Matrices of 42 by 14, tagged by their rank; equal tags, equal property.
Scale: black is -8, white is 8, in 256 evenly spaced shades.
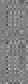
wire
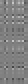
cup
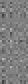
wire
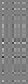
cup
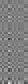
cup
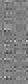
wire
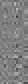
wire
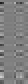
cup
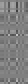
cup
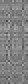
wire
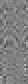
wire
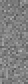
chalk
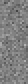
chalk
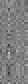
wire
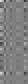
cup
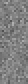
chalk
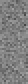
chalk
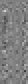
wire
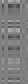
cup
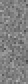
chalk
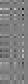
cup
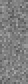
chalk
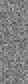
chalk
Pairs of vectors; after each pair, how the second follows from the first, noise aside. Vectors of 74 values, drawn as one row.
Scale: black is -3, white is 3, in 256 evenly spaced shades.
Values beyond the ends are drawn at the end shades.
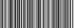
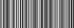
negated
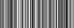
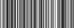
reversed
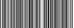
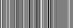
partly zeroed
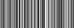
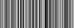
negated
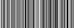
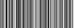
reversed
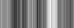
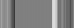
partly zeroed
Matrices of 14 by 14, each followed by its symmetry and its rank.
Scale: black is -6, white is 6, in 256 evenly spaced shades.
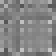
symmetric, rank two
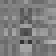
neither, rank two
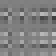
neither, rank one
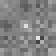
symmetric, rank three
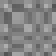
symmetric, rank two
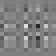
neither, rank one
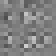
neither, rank two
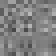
antisymmetric, rank two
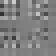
antisymmetric, rank two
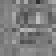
neither, rank two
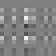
neither, rank one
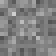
symmetric, rank three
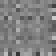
antisymmetric, rank two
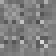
symmetric, rank three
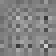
symmetric, rank two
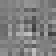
antisymmetric, rank two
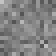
symmetric, rank three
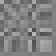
symmetric, rank two
